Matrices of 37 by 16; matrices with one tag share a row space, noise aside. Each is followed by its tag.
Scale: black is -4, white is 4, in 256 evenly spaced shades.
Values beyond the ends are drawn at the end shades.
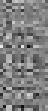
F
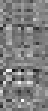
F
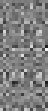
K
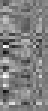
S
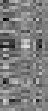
S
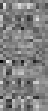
F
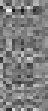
F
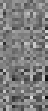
K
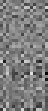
K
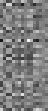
F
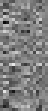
S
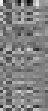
F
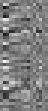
S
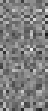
K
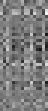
K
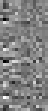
S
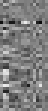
S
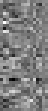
S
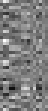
S
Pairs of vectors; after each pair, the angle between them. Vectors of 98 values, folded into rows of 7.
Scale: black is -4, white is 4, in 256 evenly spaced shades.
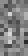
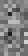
nearly opposite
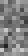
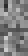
partly opposed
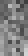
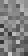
partly opposed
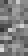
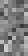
partly opposed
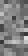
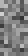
partly aligned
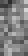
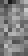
nearly parallel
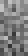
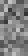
orthogonal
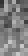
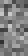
orthogonal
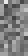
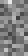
orthogonal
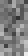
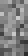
nearly opposite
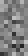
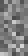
nearly opposite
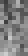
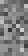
orthogonal
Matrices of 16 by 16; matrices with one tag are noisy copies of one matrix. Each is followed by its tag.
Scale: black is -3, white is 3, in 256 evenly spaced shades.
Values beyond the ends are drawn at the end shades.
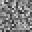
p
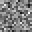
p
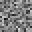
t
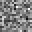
t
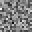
p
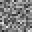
t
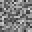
t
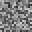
p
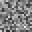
p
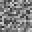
t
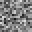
t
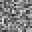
t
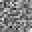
t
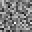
p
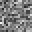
t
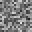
t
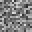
t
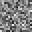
p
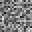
t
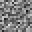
t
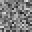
p
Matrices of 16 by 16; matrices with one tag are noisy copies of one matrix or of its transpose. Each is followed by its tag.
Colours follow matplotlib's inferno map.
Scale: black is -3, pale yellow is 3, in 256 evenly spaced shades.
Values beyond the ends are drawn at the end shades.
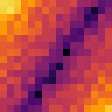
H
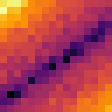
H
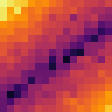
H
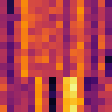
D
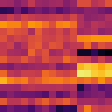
D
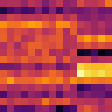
D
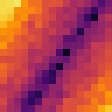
H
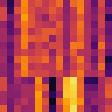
D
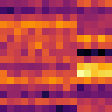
D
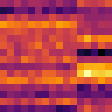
D
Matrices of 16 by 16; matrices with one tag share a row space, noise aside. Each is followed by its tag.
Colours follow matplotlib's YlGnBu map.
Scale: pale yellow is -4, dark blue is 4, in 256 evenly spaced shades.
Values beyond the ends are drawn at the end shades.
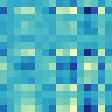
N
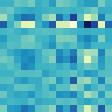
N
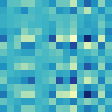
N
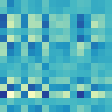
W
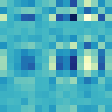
N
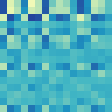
W
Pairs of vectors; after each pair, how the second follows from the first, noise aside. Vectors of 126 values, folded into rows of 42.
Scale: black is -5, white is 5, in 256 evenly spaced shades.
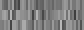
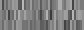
reversed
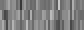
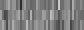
copied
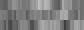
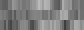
copied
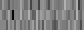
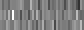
sign-scrambled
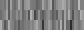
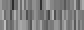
reversed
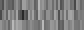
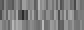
copied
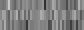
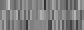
copied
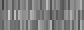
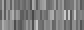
reversed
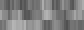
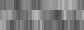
reversed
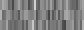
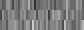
sign-scrambled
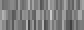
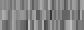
sign-scrambled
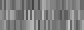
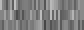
reversed
